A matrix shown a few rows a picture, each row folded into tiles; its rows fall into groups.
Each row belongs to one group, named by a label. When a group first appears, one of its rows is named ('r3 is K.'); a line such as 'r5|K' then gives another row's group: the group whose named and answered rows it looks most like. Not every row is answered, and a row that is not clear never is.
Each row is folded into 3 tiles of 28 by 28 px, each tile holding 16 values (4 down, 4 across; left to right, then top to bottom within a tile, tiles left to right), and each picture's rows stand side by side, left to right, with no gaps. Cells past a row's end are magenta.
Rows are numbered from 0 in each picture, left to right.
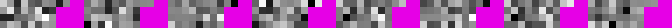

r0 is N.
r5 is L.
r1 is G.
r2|L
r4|N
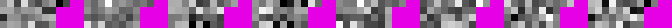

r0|N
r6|N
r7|N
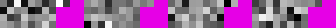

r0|L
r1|G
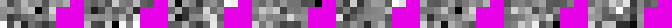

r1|L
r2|N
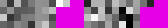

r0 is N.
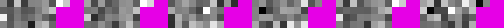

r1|N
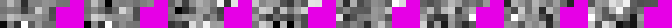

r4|N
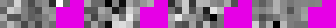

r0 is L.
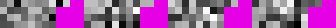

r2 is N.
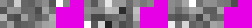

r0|L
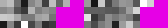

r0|G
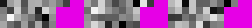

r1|L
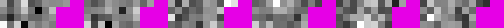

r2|N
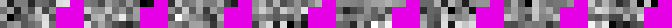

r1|L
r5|L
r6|G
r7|L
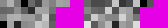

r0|G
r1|L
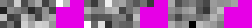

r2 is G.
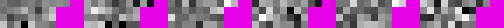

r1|L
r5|N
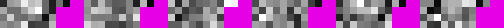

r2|N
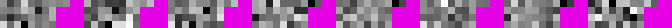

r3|N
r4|L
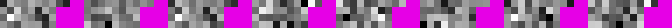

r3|L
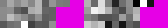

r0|G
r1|L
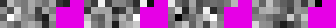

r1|L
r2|N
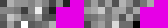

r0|G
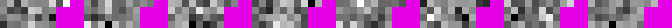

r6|N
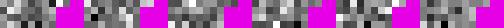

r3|G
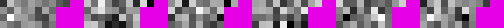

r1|L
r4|N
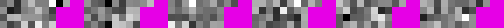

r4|N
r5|N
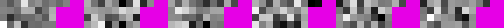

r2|L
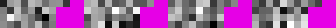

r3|L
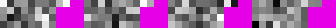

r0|N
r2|L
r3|G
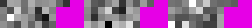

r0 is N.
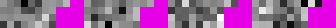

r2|L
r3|L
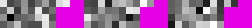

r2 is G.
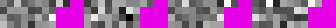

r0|L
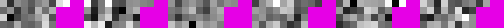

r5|N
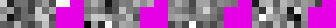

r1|G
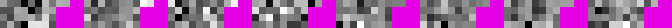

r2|N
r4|G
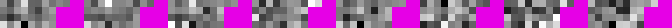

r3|N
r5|G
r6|L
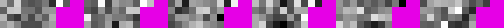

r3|L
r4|L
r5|G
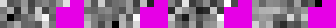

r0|N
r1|L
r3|L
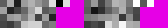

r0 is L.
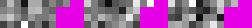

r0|G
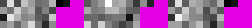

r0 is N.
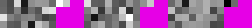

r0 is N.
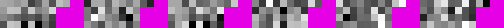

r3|L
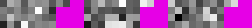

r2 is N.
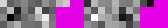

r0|N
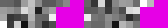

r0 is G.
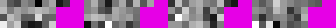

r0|L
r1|G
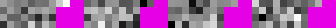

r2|G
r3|N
